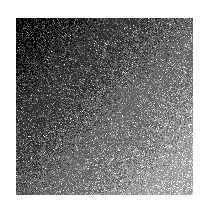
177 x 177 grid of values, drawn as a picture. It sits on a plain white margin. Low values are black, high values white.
Values rise toward the bottom right. No regular stripes run through it. The top left is the ninth with the lowest average. The bottom right is the ninth with the highest average. The grain is fine, like static. Neither half mirrors the other.
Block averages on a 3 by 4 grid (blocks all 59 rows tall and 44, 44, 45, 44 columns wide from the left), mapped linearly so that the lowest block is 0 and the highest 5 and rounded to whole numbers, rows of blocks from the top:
0 1 2 3 | 1 2 3 4 | 2 3 4 5
